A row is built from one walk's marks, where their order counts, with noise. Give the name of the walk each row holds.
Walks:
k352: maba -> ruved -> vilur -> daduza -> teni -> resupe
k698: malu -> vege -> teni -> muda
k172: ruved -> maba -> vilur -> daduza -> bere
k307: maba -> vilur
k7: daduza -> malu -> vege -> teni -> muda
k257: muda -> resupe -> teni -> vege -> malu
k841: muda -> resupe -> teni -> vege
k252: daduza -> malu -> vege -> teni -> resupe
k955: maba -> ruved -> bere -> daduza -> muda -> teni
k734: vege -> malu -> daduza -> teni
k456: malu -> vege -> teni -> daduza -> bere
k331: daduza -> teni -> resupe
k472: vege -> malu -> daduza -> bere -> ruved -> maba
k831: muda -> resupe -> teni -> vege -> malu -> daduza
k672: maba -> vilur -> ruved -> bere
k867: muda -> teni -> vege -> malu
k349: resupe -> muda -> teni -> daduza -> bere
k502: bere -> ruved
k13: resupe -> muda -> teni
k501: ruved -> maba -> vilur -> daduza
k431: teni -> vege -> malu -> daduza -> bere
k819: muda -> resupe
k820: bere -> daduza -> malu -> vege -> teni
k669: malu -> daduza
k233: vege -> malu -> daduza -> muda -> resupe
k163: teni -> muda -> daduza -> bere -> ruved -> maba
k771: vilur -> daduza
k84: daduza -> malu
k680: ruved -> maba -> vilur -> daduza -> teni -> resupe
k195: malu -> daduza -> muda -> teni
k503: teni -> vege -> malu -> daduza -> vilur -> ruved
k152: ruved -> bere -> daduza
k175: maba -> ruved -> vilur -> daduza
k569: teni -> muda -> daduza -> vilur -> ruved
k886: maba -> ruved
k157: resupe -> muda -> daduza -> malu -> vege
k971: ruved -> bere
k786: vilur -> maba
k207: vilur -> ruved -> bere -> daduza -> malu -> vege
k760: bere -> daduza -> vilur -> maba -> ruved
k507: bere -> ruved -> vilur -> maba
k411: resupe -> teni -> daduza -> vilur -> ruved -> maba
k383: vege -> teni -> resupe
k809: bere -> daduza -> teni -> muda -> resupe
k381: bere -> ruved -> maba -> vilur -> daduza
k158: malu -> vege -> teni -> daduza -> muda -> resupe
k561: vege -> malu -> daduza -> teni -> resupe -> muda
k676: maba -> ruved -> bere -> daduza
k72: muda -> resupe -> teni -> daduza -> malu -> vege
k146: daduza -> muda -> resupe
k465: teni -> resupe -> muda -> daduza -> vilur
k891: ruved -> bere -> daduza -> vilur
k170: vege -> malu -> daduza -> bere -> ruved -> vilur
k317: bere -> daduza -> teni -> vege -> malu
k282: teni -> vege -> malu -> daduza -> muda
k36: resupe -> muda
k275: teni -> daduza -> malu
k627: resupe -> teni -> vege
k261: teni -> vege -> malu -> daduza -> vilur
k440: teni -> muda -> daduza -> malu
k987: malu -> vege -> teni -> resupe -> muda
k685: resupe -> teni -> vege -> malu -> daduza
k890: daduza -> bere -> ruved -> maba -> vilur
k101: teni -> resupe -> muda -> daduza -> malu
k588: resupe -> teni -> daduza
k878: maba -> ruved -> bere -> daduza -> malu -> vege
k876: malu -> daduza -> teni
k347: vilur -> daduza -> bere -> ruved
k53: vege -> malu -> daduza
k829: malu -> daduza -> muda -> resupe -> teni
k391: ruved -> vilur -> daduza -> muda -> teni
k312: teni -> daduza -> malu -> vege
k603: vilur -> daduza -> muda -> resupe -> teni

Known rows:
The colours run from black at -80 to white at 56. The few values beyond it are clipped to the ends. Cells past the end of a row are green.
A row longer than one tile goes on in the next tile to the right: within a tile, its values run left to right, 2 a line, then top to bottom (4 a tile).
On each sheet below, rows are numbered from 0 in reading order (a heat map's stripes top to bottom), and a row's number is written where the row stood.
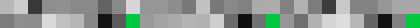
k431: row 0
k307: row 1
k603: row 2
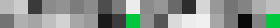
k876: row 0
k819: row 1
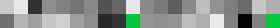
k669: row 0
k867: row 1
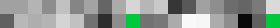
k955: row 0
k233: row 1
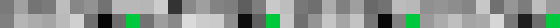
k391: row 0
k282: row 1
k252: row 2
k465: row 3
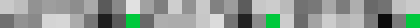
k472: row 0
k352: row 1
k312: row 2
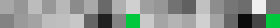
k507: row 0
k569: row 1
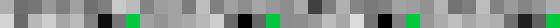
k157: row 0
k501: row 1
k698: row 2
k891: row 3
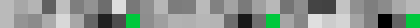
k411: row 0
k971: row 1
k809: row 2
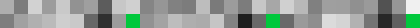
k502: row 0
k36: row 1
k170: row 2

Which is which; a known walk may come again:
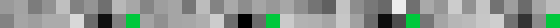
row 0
k383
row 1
k501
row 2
k569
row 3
k760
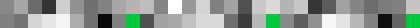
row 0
k146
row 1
k886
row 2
k831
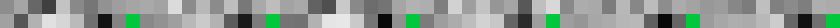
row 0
k841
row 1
k890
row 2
k158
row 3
k502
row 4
k172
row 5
k307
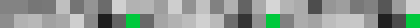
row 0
k13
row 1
k676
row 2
k561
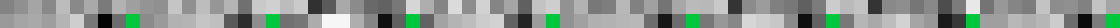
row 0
k680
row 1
k347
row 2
k233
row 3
k175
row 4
k971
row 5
k282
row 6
k876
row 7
k771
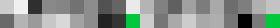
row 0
k669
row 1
k820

